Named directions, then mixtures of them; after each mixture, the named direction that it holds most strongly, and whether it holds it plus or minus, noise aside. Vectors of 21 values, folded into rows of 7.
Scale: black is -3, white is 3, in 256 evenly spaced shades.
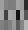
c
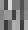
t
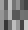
t, plus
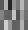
t, minus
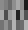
c, plus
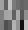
t, plus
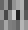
c, plus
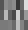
c, minus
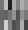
t, minus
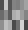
t, minus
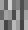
t, plus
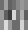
t, minus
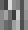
t, plus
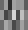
t, minus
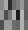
t, minus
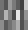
c, minus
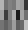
c, plus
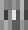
c, plus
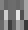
c, minus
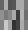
t, minus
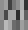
c, plus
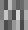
t, plus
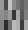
t, plus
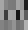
c, plus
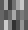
t, minus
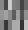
t, plus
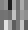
t, minus
